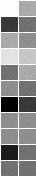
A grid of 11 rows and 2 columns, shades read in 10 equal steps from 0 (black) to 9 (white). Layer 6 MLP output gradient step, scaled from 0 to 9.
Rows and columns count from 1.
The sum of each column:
49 52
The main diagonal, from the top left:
9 4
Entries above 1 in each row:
2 2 2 2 2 2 1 2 2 1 2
